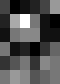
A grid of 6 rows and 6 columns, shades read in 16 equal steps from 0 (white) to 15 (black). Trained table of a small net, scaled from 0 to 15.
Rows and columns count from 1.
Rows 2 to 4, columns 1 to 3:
13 5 0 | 14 8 7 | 8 14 13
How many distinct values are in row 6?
5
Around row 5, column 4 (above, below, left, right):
15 10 8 7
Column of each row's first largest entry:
2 6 1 4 1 4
